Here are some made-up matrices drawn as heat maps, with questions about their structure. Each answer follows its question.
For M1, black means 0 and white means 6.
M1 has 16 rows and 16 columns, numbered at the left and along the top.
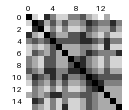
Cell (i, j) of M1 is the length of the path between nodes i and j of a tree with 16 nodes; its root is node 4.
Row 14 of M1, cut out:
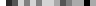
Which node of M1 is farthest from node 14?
0
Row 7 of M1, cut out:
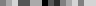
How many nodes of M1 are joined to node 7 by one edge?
1
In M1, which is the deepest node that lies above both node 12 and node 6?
10
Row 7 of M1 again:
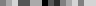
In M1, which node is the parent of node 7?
9
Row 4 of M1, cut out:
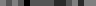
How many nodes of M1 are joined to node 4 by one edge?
3
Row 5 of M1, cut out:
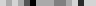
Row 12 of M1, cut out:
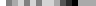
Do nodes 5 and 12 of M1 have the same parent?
no
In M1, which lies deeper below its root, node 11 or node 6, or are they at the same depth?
the same depth
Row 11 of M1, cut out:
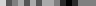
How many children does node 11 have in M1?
1
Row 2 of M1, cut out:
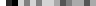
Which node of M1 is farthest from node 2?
0
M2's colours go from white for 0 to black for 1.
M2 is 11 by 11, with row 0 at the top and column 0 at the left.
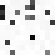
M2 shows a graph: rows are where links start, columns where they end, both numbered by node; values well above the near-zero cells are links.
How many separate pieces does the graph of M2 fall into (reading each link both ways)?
1
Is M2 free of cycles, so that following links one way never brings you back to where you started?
yes
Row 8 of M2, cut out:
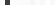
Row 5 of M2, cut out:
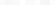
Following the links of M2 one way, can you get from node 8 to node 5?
yes
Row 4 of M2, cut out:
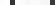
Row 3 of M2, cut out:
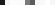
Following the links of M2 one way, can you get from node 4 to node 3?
yes
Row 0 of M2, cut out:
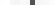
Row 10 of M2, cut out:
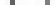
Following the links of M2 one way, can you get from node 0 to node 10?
no
